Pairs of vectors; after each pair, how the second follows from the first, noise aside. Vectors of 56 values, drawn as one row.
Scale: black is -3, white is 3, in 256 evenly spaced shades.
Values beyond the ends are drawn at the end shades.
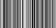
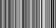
wrapped around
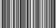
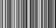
wrapped around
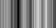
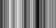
reversed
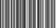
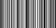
sign-scrambled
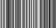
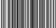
wrapped around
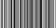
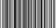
reversed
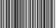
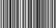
wrapped around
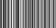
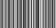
wrapped around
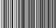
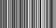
wrapped around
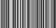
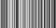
sign-scrambled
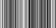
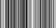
reversed
